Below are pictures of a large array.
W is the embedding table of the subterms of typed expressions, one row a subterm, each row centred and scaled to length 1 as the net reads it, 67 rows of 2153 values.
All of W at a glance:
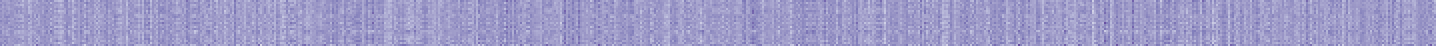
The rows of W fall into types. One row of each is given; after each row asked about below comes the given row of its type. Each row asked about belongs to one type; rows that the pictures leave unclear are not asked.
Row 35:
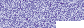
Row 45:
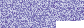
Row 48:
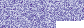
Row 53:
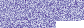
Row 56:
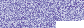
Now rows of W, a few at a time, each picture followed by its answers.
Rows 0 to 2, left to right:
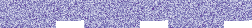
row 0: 53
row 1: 56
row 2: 45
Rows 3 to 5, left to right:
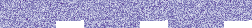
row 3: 35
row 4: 56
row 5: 53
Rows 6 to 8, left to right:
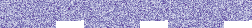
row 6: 56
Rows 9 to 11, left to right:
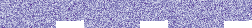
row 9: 56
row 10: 35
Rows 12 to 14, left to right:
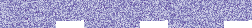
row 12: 56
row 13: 53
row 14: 35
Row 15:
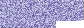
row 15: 45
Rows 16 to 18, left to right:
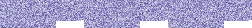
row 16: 45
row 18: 35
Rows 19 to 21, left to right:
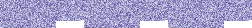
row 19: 53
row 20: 45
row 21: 35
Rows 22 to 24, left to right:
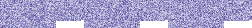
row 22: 48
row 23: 48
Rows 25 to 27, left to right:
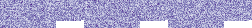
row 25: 48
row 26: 56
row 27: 53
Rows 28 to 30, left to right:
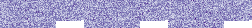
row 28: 56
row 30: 48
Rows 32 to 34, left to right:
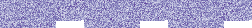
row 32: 56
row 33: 35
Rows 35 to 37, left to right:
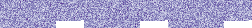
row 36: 48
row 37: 53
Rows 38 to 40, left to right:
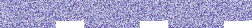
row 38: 56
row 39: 53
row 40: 45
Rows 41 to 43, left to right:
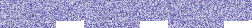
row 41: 48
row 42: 56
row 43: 35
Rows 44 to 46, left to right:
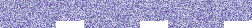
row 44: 53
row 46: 48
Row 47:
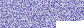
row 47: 45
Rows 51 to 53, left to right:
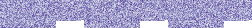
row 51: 45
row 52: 35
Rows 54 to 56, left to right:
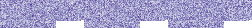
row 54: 48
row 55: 35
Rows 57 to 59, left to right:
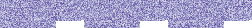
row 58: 53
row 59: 56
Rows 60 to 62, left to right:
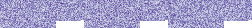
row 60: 35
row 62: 35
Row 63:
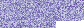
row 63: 56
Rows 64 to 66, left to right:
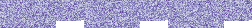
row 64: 45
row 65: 56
